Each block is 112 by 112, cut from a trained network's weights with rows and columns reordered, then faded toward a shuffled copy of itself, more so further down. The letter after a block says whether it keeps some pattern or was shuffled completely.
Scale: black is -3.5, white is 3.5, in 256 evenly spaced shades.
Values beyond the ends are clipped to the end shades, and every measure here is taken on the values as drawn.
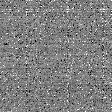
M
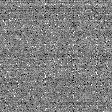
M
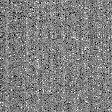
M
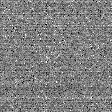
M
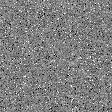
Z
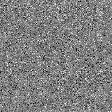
M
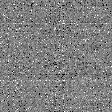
M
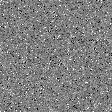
Z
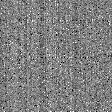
M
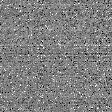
M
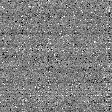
M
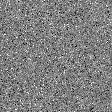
Z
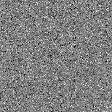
M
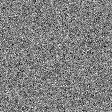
Z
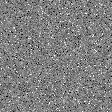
Z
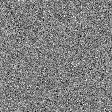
Z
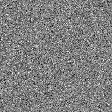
M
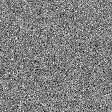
Z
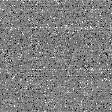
M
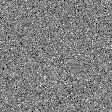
Z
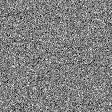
M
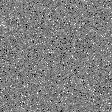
Z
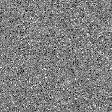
M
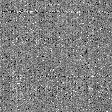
M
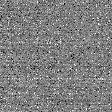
M
